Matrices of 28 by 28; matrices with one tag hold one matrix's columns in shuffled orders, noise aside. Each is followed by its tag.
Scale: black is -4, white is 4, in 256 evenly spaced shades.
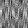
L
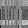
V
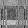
V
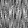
L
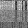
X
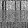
X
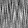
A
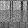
X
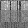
X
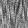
A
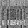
V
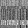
V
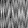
L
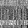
V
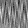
A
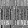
V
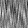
A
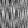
L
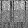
X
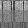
X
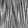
A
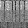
X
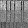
X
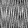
L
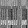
V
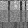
X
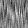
A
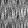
L
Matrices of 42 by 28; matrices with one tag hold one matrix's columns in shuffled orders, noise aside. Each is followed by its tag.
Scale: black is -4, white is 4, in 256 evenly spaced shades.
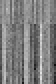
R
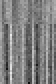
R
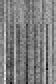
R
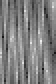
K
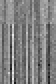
R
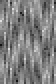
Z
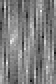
K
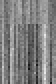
R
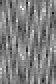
Z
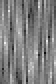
K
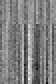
R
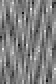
Z
